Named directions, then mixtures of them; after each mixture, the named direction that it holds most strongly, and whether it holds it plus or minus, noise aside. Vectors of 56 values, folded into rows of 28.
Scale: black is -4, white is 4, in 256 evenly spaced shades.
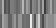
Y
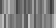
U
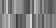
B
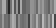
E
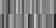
U, minus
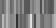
B, plus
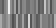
E, minus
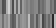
E, minus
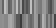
Y, minus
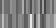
Y, plus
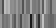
Y, minus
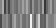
Y, plus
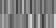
Y, plus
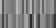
Y, minus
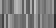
U, minus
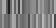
E, plus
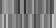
U, plus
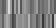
E, minus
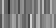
Y, plus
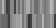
B, minus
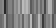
Y, plus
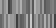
B, plus
